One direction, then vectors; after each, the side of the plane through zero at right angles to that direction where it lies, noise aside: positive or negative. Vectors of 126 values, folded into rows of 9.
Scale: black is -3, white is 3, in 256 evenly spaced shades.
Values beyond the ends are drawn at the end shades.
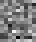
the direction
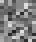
negative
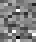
positive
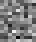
positive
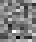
positive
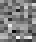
negative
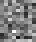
positive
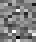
positive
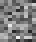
negative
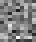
negative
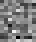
positive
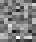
negative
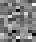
negative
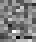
positive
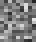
negative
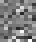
positive
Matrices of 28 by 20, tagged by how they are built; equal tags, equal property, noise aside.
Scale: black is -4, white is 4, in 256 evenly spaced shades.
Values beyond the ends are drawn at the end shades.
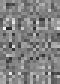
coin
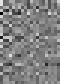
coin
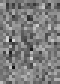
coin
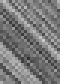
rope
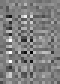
coin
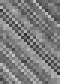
rope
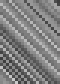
rope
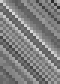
rope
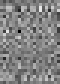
coin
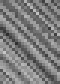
rope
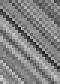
rope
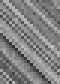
rope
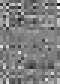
coin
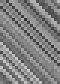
rope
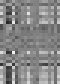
coin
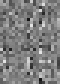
coin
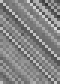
rope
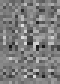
coin
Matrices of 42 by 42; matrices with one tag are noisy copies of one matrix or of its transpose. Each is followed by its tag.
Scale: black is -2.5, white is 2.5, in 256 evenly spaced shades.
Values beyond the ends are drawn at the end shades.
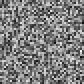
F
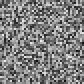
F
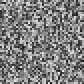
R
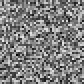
R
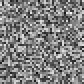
R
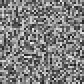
F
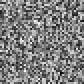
R
